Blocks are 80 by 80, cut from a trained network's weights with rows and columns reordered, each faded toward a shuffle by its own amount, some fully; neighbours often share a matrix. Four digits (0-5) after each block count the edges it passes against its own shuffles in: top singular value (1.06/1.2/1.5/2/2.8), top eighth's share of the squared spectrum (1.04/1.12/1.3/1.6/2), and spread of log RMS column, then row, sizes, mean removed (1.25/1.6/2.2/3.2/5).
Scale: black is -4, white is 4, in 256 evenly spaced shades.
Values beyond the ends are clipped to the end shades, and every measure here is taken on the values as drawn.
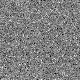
0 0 0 0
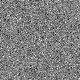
0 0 0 0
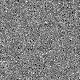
0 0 0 0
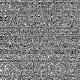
3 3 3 1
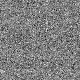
0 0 0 0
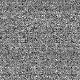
2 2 2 1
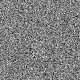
1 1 0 0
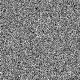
1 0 0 0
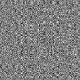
4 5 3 2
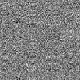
4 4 1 2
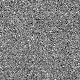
1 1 0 0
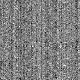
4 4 1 2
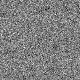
1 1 0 0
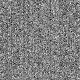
2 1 0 0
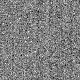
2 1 0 0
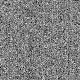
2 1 0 0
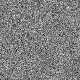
1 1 0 0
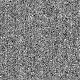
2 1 0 0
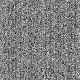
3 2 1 1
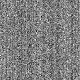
3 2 1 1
